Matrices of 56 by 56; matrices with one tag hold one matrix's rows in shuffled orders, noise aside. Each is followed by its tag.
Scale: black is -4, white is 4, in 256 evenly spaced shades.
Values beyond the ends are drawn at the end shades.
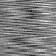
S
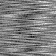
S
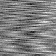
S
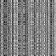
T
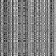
T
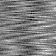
S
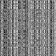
T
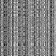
T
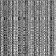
T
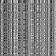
T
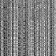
T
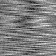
S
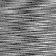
S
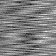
S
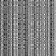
T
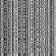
T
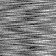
S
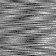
S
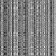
T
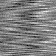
S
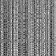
T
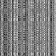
T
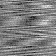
S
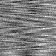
S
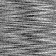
S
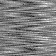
S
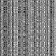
T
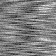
S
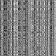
T
